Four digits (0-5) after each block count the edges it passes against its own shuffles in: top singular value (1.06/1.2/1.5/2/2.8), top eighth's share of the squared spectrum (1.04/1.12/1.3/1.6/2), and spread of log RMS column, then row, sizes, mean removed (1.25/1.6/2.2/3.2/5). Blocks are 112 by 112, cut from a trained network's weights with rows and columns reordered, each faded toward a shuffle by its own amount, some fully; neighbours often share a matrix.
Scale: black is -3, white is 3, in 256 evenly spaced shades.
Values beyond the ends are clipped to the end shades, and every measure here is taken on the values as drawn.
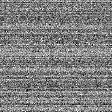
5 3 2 2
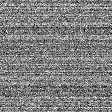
4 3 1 2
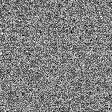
1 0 0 0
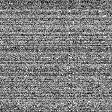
4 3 1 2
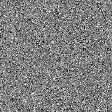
2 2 1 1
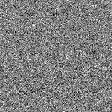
3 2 0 1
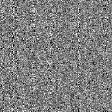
3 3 3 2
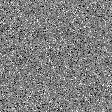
0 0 0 0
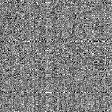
3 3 1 3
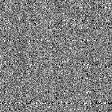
3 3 1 3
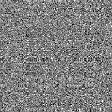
4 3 2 2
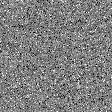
0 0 0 0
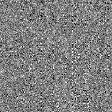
3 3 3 2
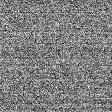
2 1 0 0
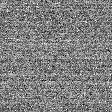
3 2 0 0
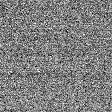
2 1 0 0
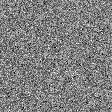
0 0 0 0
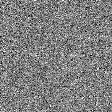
2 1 0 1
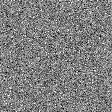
0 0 0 0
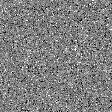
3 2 1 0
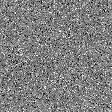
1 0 0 0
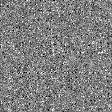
2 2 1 2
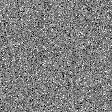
0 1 0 0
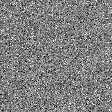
1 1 0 1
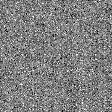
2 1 0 1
